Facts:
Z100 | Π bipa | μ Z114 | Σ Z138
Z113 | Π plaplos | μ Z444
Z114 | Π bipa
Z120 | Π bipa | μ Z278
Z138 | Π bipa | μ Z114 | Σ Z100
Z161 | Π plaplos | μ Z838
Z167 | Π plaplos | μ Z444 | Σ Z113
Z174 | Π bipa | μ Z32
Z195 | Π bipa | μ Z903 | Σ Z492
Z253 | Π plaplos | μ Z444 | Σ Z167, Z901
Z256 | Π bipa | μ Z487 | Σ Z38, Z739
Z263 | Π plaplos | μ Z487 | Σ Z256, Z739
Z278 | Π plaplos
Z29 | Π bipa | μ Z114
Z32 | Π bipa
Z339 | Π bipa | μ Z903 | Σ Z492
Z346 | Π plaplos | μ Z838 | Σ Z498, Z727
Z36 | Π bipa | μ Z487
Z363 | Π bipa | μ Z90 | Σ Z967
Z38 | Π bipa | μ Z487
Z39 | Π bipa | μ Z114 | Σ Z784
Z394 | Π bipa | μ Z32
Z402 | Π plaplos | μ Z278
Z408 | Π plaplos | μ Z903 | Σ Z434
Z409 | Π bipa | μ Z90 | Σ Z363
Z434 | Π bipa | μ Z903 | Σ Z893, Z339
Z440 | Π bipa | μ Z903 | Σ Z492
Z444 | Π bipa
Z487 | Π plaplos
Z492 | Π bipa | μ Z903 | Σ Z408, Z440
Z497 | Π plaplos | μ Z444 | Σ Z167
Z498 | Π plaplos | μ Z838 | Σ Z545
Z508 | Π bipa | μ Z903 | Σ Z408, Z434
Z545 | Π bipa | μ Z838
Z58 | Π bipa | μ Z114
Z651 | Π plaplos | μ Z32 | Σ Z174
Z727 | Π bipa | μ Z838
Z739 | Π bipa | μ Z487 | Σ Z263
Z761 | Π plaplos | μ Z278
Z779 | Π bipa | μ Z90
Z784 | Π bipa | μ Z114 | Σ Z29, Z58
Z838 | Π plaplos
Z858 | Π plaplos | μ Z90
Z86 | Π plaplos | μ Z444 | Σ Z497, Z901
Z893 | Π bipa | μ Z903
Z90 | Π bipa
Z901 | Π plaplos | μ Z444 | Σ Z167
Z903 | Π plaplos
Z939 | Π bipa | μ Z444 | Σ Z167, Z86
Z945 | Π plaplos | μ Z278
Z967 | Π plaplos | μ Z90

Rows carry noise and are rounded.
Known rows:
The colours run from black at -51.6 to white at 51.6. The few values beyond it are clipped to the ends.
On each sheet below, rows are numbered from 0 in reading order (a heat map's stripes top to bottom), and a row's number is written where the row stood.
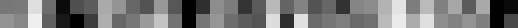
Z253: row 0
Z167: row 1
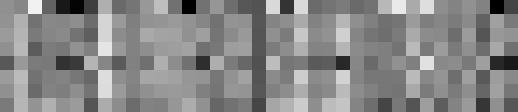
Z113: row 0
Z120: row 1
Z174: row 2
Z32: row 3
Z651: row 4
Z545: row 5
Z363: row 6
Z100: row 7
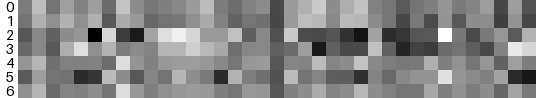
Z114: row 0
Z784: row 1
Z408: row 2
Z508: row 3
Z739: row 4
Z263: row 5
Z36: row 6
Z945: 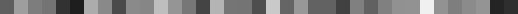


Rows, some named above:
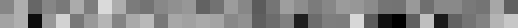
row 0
Z409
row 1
Z195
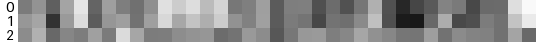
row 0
Z434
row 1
Z339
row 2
Z256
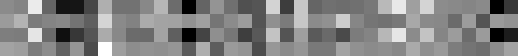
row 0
Z901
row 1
Z174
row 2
Z86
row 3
Z444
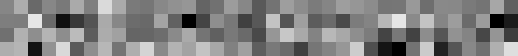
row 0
Z409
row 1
Z86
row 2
Z39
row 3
Z440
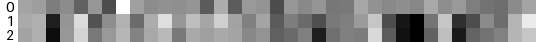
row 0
Z444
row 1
Z492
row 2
Z195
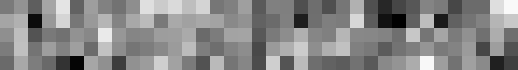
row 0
Z434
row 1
Z195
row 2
Z90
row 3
Z114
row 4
Z967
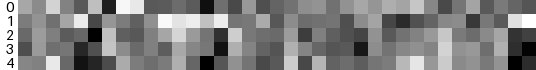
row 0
Z939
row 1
Z893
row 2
Z903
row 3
Z346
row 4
Z497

